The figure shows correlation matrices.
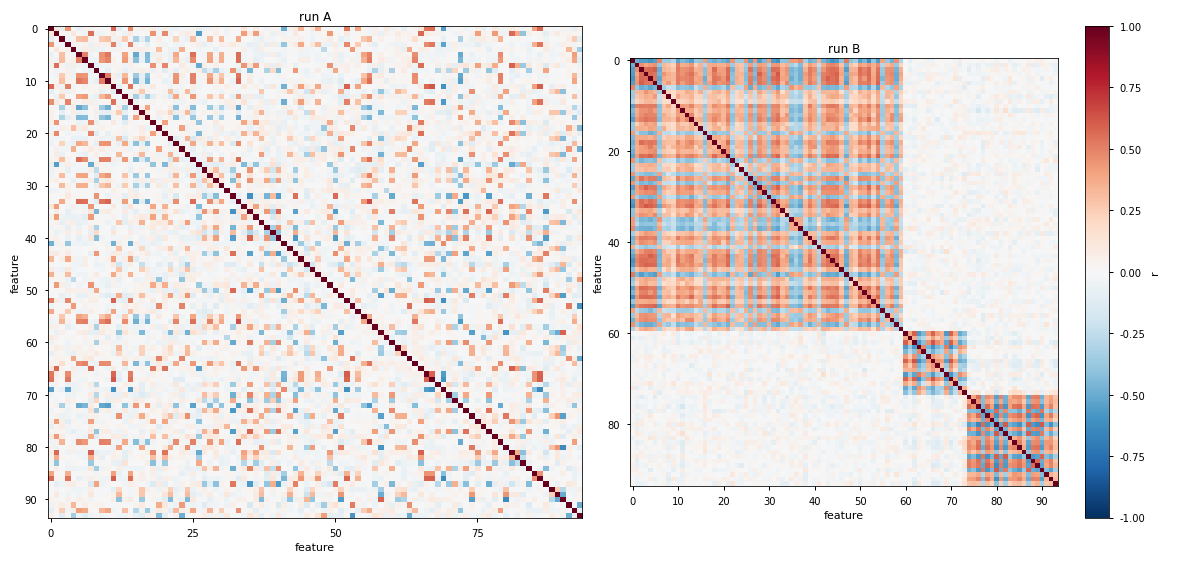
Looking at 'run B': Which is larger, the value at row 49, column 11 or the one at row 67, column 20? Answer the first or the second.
the first
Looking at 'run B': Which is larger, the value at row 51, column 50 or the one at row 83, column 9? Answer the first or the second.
the first
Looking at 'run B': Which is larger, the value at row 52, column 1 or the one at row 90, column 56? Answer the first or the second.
the first
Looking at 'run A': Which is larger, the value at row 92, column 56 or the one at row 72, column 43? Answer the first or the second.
the first
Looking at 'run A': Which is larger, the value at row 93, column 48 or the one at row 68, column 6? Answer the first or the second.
the first
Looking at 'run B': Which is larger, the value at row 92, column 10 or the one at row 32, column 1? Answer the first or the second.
the second
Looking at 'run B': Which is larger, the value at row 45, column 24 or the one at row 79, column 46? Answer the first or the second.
the first
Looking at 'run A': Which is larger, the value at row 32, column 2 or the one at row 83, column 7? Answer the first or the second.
the first
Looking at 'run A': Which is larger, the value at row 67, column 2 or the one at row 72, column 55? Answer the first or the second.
the first
